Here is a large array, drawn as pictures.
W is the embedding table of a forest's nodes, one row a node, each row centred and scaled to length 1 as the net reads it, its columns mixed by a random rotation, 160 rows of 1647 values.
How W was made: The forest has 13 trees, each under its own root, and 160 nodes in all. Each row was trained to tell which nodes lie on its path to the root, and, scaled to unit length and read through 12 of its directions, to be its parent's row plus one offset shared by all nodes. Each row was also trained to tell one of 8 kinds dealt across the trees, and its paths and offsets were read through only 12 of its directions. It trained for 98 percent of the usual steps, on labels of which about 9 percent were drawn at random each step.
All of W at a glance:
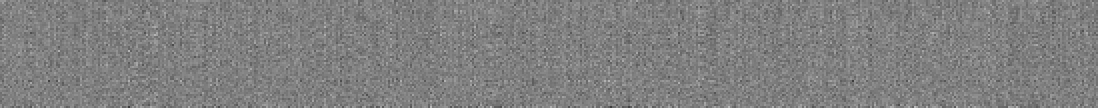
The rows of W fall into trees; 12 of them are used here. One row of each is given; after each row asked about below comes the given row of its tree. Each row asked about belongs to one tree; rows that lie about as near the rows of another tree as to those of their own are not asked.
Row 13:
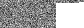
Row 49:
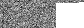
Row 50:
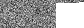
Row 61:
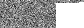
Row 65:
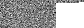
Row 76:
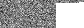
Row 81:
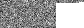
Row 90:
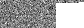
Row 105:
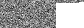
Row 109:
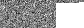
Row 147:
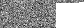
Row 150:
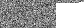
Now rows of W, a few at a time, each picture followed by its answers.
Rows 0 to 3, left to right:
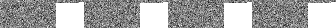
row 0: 61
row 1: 76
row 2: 13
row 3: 90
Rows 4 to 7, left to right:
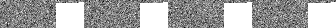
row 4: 90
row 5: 109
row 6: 90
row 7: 81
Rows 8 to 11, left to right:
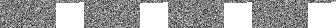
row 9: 109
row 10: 50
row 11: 105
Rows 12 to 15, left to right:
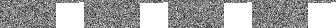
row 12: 81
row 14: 65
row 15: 90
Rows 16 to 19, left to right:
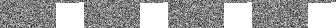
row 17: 49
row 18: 76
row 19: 50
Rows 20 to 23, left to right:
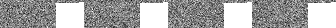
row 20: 90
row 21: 65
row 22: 61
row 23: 90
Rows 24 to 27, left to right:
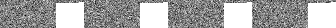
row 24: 81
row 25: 50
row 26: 90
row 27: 65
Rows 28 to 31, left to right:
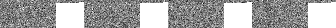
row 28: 76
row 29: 65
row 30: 65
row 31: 81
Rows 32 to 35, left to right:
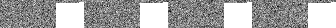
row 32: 105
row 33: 13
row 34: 50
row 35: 81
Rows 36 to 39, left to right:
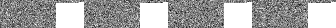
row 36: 150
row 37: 13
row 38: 147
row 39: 50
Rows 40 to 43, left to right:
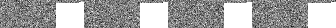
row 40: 105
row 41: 50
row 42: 105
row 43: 50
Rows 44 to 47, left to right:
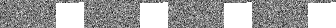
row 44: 90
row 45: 13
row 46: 81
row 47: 76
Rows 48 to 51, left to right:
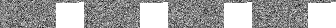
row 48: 150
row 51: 50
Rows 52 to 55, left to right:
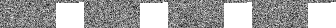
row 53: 13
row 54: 150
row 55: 65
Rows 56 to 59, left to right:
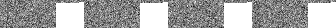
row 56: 109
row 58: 81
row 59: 76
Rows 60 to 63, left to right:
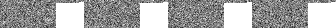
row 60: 147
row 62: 65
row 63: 147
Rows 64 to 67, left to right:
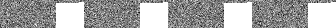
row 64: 150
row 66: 61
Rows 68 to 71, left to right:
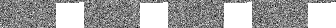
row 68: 13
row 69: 81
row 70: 150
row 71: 13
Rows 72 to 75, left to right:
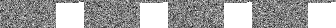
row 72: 50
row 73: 90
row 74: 81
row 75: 65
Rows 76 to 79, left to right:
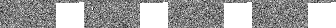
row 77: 65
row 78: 61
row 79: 90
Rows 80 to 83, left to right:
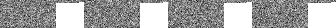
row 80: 50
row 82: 147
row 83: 90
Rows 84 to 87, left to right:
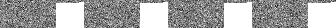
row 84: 150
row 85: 105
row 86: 105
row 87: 50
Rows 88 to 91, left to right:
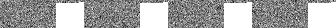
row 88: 13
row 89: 65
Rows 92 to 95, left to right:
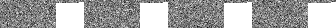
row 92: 90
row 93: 13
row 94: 81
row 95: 81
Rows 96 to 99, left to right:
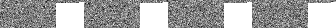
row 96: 90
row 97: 81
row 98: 81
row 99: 150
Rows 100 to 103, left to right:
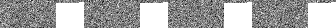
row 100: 150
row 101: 109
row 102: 105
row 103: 65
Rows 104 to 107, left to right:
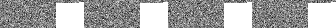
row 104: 13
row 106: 50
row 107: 13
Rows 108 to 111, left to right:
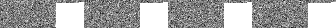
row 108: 147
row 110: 13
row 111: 150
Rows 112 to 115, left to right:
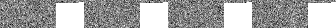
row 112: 147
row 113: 13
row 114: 76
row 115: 90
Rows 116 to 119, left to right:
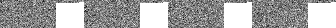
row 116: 105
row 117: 49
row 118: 50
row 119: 13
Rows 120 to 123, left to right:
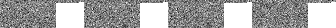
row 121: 65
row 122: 65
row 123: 61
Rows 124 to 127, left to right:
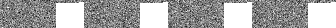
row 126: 50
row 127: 13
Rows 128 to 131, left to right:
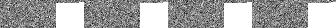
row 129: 147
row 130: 109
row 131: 105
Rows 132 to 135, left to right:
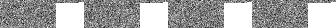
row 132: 61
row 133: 90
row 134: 150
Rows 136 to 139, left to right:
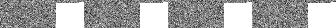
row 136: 150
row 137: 76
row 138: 76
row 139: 76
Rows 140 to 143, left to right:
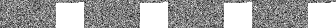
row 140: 147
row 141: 150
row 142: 147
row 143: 65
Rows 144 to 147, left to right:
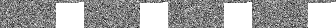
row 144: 150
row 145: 105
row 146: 76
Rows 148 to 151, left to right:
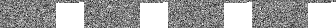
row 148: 50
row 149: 76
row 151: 65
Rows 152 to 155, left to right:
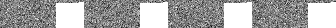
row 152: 147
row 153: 105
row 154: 147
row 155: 76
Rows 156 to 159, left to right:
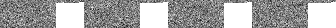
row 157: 147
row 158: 81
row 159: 150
